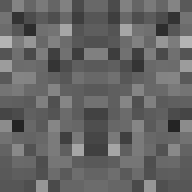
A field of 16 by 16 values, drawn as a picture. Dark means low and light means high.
Calmest part: centre. Mirror symmetry: left to right. Grain: fine. Average level on the scale: 40%. Seam: none. Slope: none.
